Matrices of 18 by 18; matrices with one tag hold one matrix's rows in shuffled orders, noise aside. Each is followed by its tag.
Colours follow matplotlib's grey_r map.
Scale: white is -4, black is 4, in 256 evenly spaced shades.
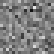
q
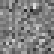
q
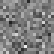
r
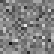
r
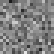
r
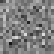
r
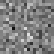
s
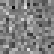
s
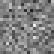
q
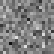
r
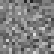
q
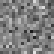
q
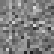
q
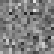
q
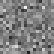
r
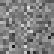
s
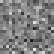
q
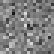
s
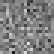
s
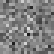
s
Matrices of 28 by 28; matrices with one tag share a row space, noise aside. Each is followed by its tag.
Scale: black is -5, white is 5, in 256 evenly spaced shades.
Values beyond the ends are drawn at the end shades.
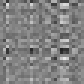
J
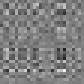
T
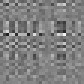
T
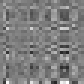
J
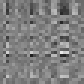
J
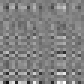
T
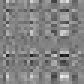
J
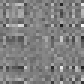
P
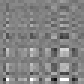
J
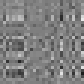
P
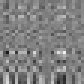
T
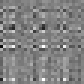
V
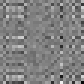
P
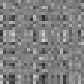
V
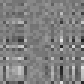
P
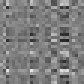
J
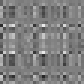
V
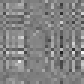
P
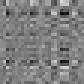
J
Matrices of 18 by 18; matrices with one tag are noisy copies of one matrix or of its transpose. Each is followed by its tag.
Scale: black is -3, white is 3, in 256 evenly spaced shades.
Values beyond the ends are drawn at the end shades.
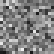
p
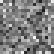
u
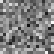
u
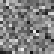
p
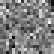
p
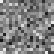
u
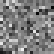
p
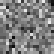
p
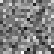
u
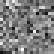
p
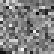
p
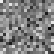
u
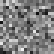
p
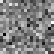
u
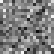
u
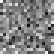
u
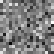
u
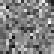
p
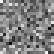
u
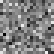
u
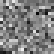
p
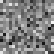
u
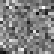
p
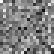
u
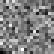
p
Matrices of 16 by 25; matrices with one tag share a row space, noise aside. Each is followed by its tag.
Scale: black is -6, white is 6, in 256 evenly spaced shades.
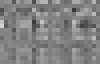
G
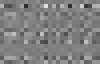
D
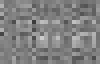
G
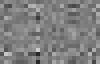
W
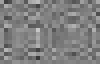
W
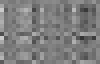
G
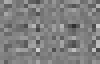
W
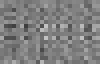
D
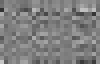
G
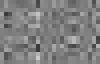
W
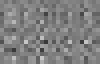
D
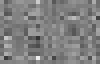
W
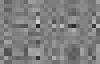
W
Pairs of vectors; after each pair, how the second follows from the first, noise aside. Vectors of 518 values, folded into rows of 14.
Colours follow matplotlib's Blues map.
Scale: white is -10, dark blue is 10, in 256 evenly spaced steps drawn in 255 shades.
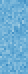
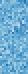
scaled up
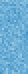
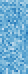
scaled up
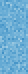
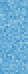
wrapped around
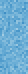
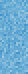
wrapped around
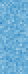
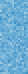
wrapped around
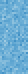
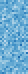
scaled up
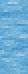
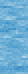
wrapped around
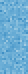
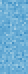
wrapped around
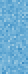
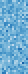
scaled up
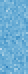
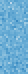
wrapped around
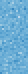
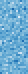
scaled up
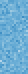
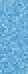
wrapped around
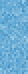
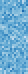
scaled up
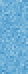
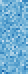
scaled up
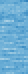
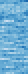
scaled up
